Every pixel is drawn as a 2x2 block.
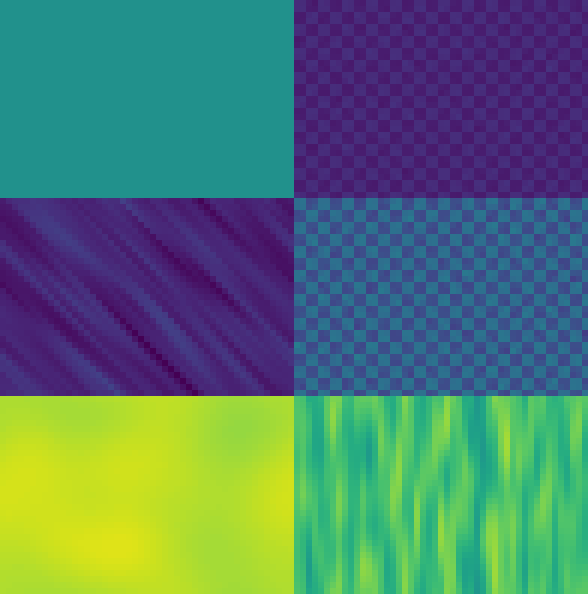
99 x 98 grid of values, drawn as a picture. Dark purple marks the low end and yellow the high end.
It is made of 3 by 2 panels. Panel 1,1: middling, flat. Panel 1,2: very low, checkered, faint in contrast. Panel 2,1: very low, slanting down to the right, faint in contrast. Panel 2,2: low, checkered. Panel 3,1: very high, smooth, faint in contrast. Panel 3,2: high, streaked downward.
